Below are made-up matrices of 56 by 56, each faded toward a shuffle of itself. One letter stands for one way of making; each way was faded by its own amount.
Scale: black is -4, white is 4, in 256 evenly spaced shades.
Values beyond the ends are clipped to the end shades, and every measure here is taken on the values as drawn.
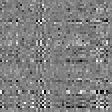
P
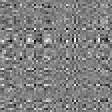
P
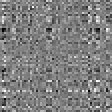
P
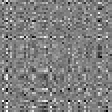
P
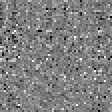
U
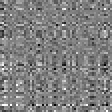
P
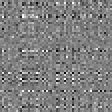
P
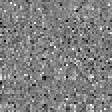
U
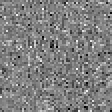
U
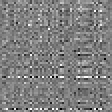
P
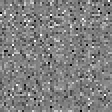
U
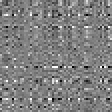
P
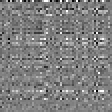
P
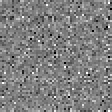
U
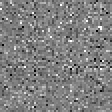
U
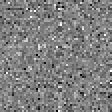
U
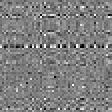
P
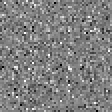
U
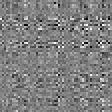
P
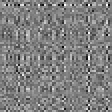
P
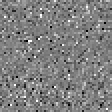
U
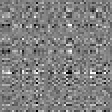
P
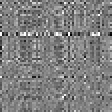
P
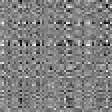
P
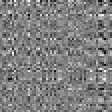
P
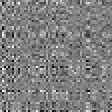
P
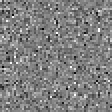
U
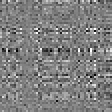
P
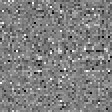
U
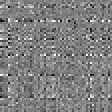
P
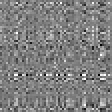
P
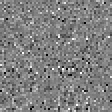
U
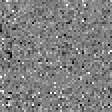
U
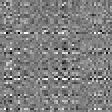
P
